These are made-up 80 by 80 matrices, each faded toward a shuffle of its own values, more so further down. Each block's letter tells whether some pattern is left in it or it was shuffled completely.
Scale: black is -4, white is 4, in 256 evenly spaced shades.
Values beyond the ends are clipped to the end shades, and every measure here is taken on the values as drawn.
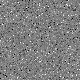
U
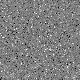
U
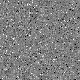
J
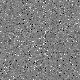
J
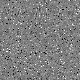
J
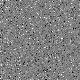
J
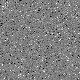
U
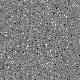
J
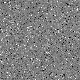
U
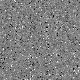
J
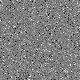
U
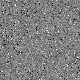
U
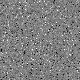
J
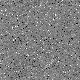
U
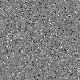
J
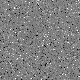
U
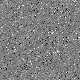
U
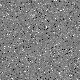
U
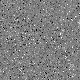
U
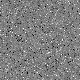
U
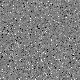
U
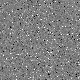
U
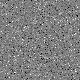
U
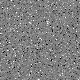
U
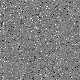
J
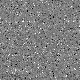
J
